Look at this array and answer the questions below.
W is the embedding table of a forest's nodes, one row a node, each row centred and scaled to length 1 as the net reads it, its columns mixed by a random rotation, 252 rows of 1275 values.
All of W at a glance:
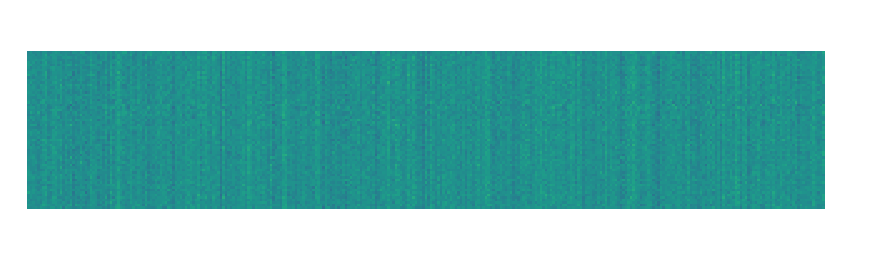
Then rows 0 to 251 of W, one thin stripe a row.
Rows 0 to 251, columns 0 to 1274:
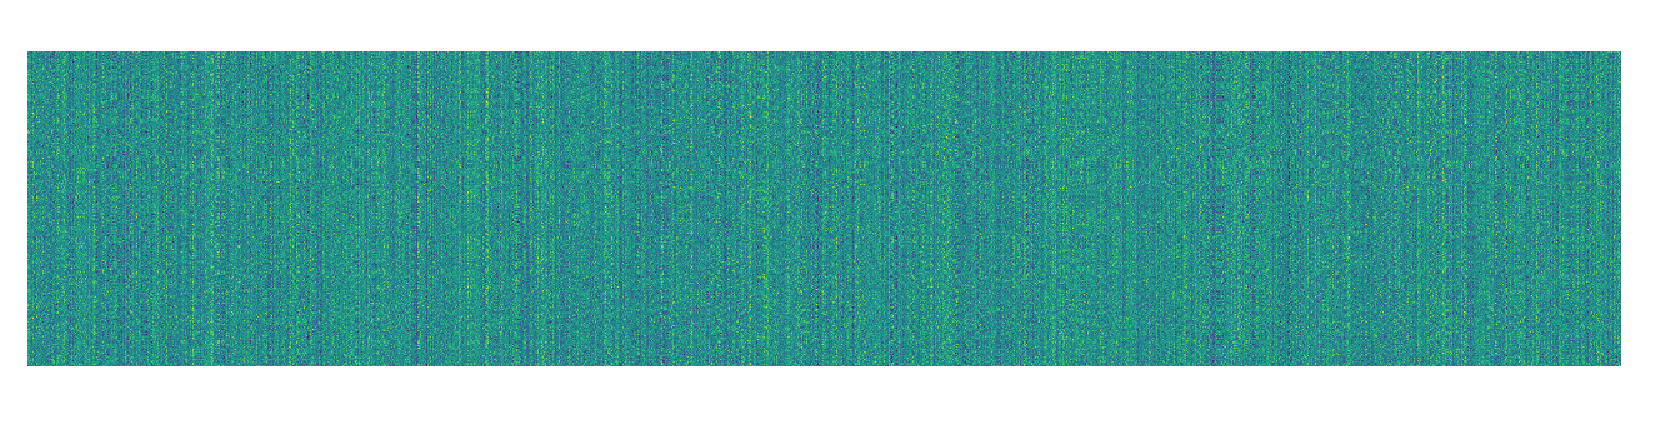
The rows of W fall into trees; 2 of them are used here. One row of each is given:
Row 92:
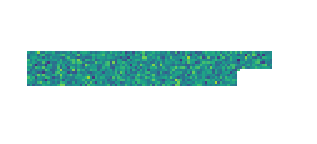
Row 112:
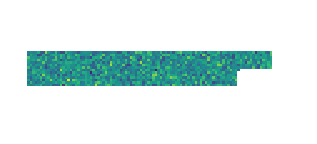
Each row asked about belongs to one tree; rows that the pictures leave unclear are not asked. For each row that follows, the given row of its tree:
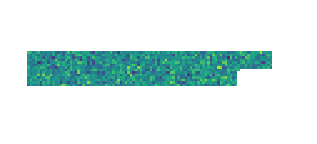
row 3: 92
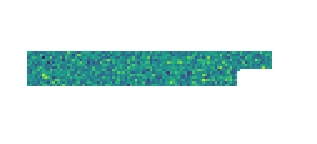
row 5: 92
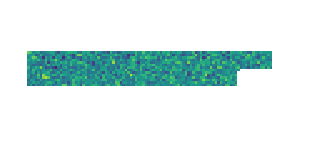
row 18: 92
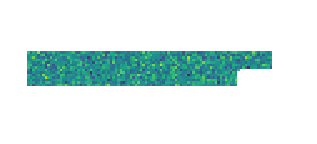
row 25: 92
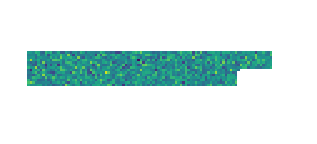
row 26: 112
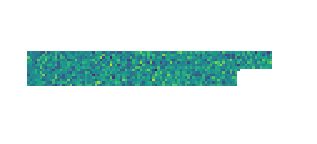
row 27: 112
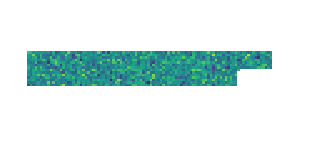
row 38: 92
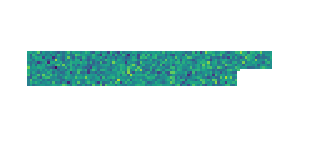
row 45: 92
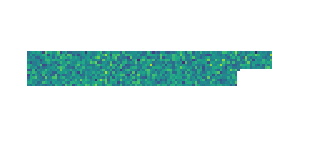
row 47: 112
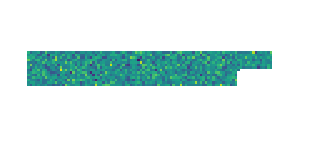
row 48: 112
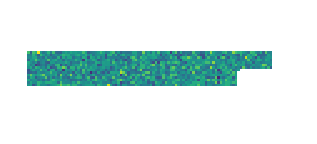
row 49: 92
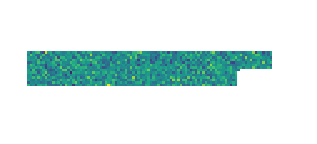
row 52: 112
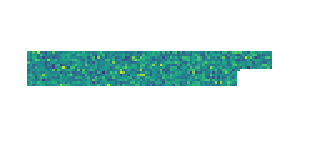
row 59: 92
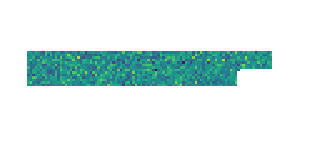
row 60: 112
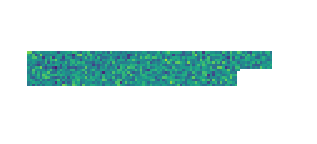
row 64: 92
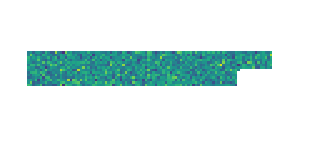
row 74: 112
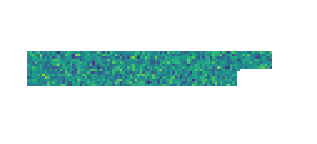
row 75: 92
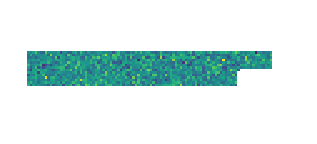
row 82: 112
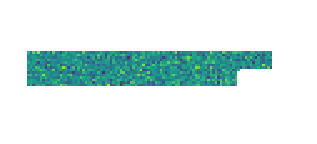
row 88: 92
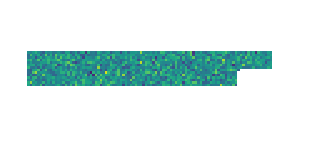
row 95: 112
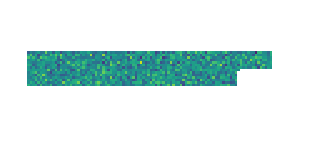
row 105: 112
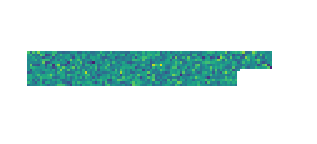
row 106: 92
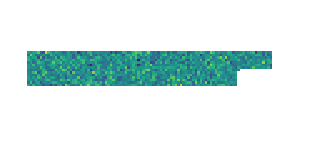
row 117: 112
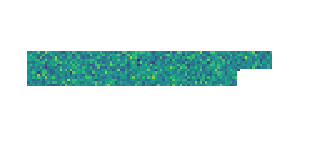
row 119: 112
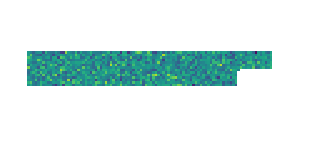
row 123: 112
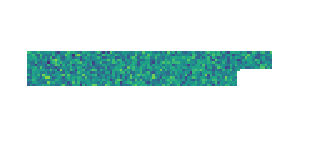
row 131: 92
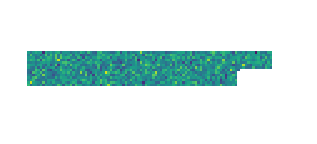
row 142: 112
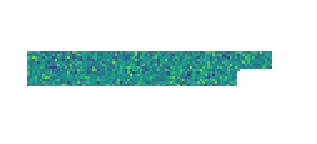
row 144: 92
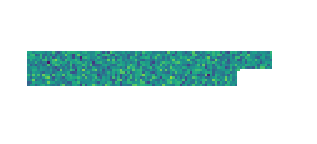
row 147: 92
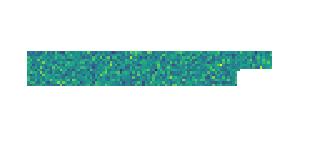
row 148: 112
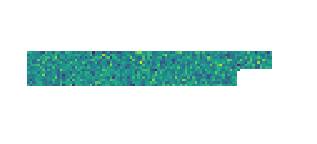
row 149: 112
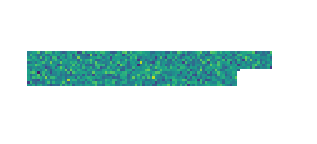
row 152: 112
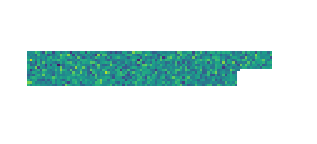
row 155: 112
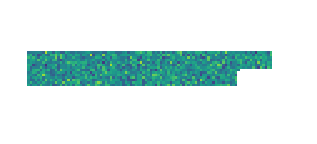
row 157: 112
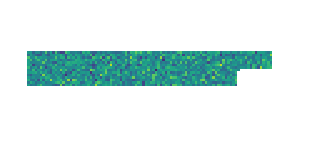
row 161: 112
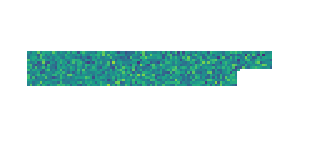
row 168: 92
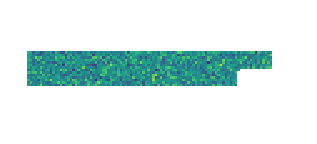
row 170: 112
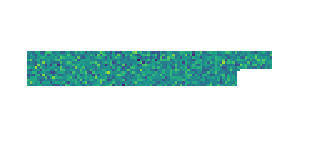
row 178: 112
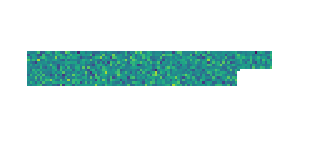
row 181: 112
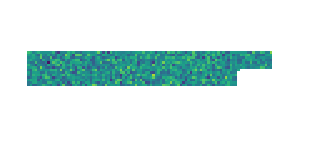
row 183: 92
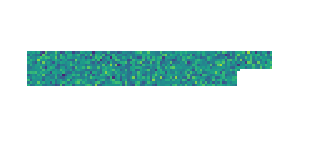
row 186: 112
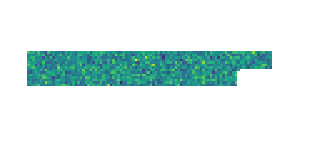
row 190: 92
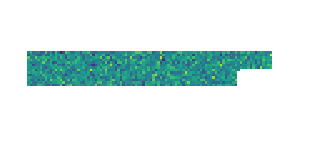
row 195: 112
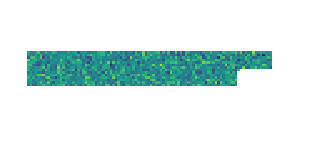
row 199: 92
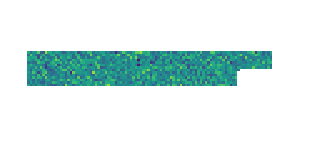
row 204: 112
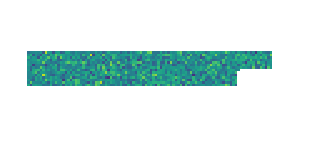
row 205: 112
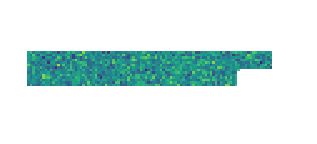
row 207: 92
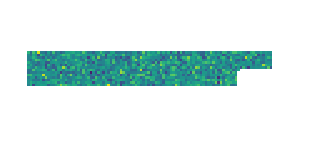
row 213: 92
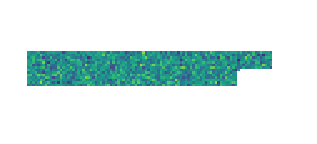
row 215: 92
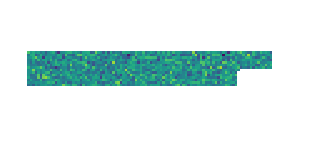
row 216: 92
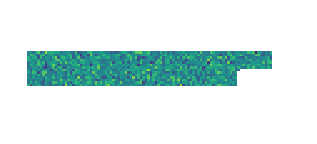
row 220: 112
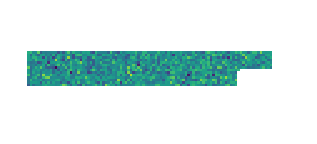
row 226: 92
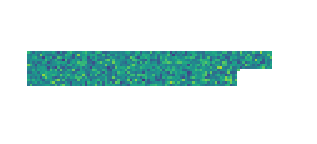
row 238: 92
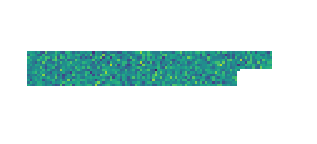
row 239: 112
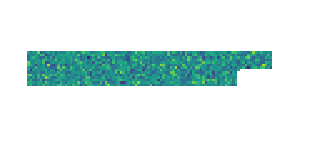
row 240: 92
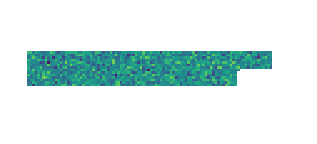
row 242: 92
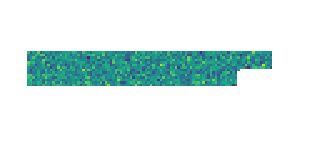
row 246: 92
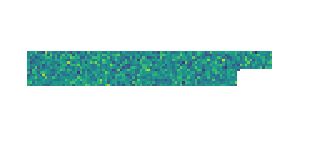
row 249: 112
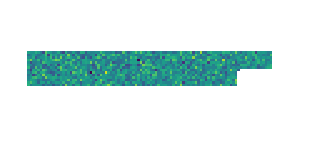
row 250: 112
